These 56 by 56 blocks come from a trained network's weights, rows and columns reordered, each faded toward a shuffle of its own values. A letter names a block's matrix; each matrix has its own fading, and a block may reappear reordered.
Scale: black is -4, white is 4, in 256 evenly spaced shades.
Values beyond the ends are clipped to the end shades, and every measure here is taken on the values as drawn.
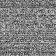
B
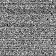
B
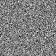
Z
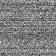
B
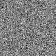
Z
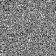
Z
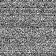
B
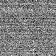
B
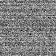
B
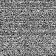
B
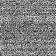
B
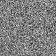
Z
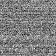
B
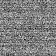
B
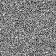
Z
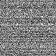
B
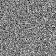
Z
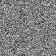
Z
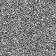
Z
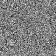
Z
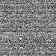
B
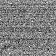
B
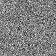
Z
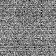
B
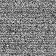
B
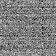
B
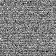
B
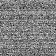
B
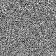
Z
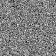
Z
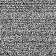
B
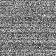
B
